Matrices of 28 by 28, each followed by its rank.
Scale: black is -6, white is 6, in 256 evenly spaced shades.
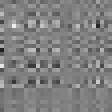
two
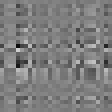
two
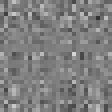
three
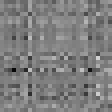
three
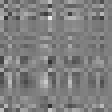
two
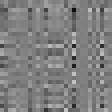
two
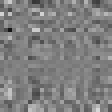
three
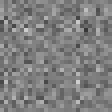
three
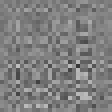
three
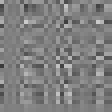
two
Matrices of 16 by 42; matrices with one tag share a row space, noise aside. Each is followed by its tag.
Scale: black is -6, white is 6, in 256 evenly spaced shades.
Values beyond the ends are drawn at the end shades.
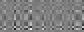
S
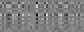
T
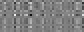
S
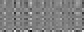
S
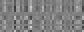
S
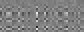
T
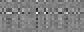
T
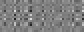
S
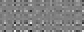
S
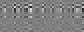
S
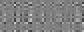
S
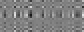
S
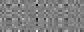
T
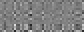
S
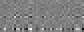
S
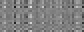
S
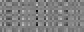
T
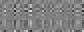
S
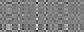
T
